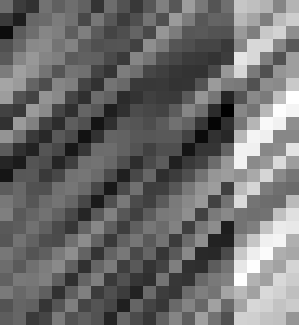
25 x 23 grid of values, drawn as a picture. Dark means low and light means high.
Seam: vertical, 80% of the way across, the right part higher. Average level on the scale: 40%. Grain: diagonal, up to the right.
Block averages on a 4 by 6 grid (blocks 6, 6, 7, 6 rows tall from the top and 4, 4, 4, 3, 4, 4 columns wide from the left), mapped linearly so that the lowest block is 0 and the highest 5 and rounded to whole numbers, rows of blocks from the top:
111113
100014
110124
110125
